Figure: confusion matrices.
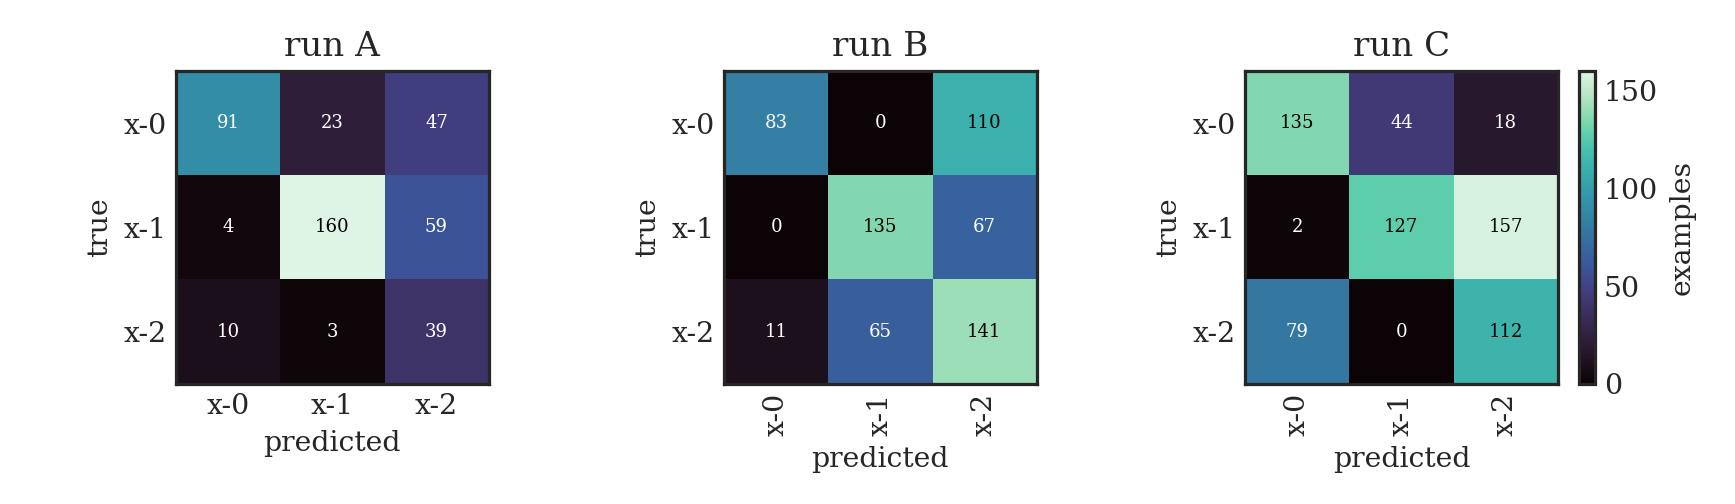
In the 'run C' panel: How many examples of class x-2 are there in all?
191
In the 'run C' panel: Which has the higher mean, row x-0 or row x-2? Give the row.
x-0
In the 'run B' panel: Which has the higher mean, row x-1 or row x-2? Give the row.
x-2
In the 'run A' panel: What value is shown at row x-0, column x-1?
23
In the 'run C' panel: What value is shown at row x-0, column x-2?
18
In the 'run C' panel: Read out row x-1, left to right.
2 127 157
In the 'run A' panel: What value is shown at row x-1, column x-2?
59
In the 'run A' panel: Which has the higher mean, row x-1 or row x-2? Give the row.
x-1
